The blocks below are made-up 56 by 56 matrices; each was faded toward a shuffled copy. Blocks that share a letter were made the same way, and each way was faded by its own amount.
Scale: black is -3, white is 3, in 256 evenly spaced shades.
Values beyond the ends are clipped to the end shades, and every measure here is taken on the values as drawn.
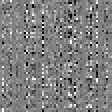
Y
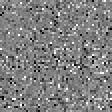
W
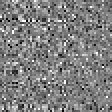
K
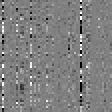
Y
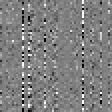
Y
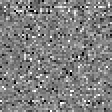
W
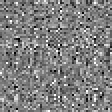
K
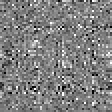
K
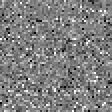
W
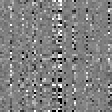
Y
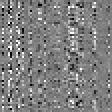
Y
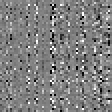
Y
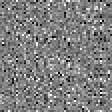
K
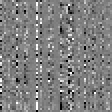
Y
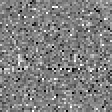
W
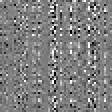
Y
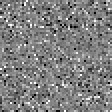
W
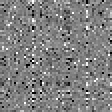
K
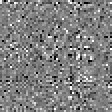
K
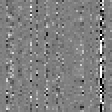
Y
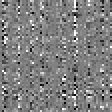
Y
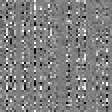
Y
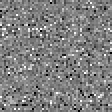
W
